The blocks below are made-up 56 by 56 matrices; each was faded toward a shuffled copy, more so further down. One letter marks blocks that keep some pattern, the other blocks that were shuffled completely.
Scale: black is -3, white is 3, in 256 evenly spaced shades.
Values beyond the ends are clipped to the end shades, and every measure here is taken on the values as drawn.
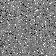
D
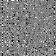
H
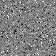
D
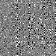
H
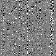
H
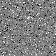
D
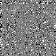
H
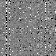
H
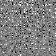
H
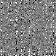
H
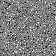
D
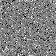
D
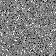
D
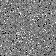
D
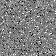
D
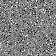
D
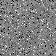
D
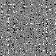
H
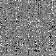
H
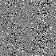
H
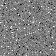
D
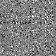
H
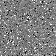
D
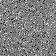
D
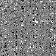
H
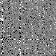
H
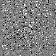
H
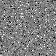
D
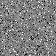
D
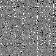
H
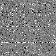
H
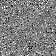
D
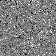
D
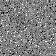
D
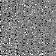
H
